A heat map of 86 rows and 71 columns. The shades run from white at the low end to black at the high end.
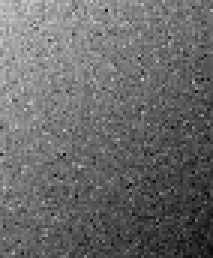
The ninth with the lowest average is the top left. The texture is fine-grained noise. Neither half mirrors the other. There is an overall slope up to the bottom right. No single row or column stands out from its neighbours. The ninth with the highest average is the bottom right. On average the colour sits 60% of the way up the scale.
